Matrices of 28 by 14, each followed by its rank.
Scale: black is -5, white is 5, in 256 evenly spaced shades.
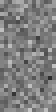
full rank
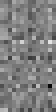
three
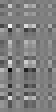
one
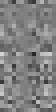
three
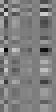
one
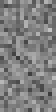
full rank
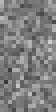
full rank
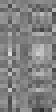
two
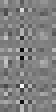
two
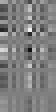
one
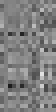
three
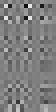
two
